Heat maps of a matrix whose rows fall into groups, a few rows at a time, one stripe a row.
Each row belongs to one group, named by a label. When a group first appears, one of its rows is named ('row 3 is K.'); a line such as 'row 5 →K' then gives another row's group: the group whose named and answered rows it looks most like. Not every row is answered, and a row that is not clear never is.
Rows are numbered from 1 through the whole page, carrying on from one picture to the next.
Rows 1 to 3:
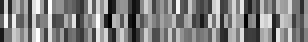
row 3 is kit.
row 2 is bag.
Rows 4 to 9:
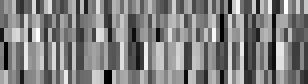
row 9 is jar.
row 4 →bag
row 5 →jar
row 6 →kit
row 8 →jar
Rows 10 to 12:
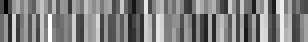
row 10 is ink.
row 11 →bag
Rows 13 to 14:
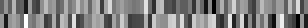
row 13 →ink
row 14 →jar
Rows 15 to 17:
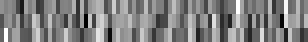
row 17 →kit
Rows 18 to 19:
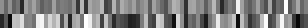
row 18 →jar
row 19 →ink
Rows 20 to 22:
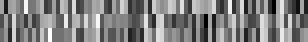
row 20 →jar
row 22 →bag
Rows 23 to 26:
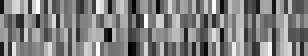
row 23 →kit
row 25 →jar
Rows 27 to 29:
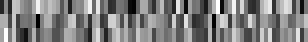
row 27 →ink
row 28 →bag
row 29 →bag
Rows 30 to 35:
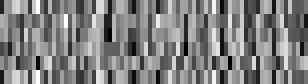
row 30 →kit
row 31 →jar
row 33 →ink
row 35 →kit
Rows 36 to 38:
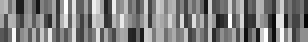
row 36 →jar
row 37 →jar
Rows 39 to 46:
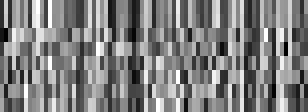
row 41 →ink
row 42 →kit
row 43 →bag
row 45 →jar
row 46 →jar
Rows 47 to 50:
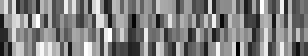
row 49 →ink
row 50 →ink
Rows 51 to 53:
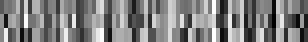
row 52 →jar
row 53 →kit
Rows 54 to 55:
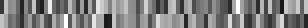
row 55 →jar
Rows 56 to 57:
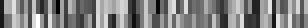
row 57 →kit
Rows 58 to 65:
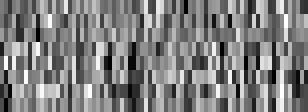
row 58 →ink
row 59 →bag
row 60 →jar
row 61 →kit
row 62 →bag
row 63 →jar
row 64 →ink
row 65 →ink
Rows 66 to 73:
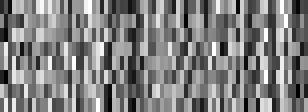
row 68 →ink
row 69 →kit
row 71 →ink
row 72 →jar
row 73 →bag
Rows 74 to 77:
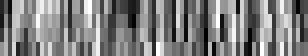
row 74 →ink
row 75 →ink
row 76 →ink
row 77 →bag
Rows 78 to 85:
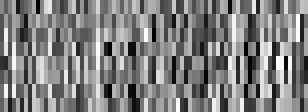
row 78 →bag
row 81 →bag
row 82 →ink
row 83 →ink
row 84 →bag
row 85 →kit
